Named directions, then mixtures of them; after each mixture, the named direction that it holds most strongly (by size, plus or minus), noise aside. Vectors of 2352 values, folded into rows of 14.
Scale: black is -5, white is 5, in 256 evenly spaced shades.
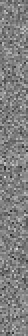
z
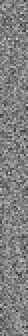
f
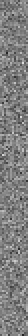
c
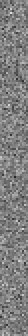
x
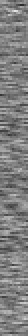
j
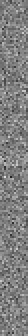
z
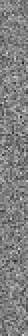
c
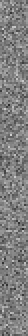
x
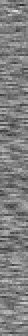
j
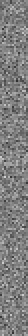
x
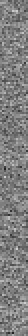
z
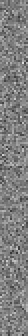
c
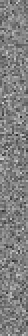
c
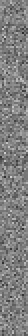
x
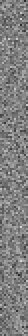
f
